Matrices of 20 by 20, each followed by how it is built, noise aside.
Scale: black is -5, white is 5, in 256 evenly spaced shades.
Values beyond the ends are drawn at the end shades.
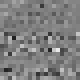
uneven rows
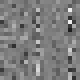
uneven columns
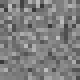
uneven rows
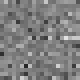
uneven rows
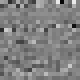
uneven rows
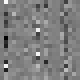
uneven columns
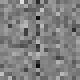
uneven columns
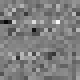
uneven rows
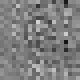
uneven columns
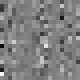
uneven columns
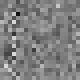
uneven columns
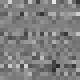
uneven rows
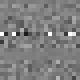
uneven rows
